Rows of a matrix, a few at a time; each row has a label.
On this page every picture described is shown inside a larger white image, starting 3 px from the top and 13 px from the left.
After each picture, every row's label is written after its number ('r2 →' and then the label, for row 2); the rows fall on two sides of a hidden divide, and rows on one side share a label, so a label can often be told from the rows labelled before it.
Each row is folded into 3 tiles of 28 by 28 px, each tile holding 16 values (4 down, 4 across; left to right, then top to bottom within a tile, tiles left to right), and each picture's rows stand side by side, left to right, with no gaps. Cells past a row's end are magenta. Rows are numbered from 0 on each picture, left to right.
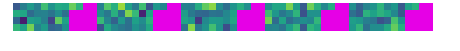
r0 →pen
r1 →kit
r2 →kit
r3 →kit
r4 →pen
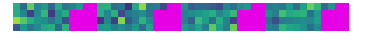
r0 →kit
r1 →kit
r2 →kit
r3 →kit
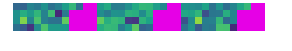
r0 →kit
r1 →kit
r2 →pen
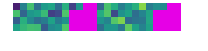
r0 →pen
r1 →kit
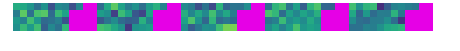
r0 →kit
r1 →pen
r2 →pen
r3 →kit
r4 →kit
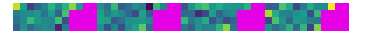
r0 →kit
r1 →pen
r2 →pen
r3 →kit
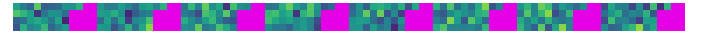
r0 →kit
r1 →kit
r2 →pen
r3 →kit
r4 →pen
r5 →kit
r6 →pen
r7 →pen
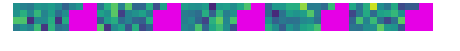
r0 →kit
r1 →pen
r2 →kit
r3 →pen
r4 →kit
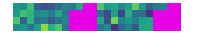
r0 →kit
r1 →pen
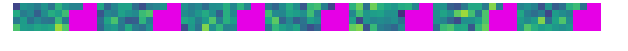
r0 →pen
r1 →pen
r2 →kit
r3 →kit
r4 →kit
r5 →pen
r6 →kit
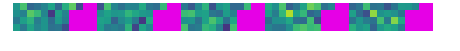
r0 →pen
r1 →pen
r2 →kit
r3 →kit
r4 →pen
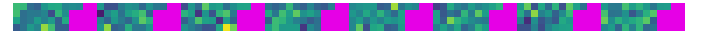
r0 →kit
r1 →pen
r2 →pen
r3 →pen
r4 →kit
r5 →pen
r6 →pen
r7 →kit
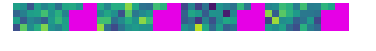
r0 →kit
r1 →pen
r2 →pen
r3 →pen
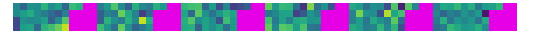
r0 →pen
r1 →pen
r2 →kit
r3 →kit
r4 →kit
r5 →pen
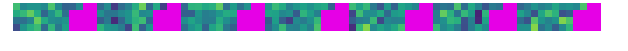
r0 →kit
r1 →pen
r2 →pen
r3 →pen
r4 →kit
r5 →pen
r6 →pen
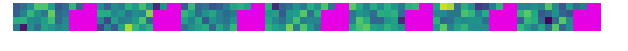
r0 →pen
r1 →kit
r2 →pen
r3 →kit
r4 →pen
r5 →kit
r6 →pen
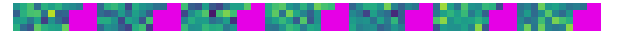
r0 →kit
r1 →pen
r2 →kit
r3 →kit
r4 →pen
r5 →pen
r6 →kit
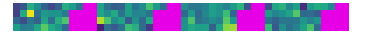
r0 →pen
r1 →kit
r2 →pen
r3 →pen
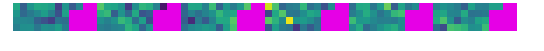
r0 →pen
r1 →kit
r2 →pen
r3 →kit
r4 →pen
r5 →pen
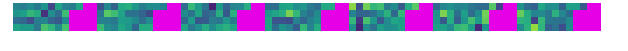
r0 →kit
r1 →pen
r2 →pen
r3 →pen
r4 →kit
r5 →kit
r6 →kit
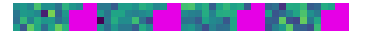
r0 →pen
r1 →pen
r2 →kit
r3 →pen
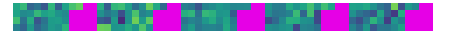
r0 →pen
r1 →pen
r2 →pen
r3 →pen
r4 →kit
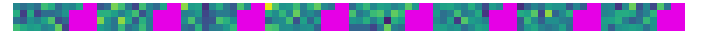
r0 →pen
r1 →kit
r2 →pen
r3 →kit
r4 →pen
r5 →pen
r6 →pen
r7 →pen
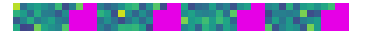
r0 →kit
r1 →pen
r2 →kit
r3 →pen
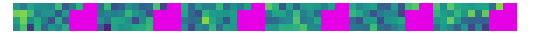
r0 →kit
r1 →pen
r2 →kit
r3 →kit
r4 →kit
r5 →kit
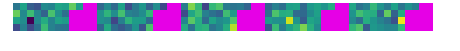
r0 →kit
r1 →kit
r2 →pen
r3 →kit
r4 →kit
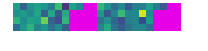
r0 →kit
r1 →pen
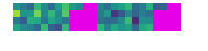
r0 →kit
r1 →pen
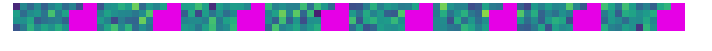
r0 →pen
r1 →pen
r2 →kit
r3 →pen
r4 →kit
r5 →kit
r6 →pen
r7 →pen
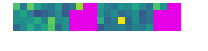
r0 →kit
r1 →kit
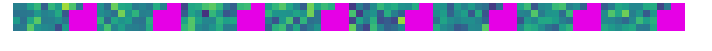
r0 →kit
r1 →kit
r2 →pen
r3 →kit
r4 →pen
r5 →pen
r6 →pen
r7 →kit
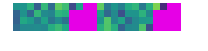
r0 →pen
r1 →pen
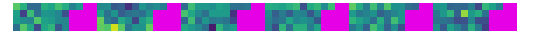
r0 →kit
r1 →kit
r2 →pen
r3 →kit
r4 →kit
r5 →pen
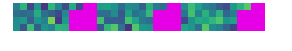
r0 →pen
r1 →pen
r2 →kit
